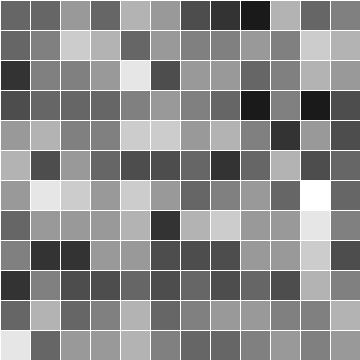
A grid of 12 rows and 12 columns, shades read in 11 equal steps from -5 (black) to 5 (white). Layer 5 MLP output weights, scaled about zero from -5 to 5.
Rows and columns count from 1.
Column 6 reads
1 1 -2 1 3 -2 1 -3 -2 -2 -1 0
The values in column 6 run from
-3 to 3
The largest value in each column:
4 4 3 2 4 3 2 3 1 2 5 2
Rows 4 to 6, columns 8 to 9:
-1 -4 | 2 0 | -3 -1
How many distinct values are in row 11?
4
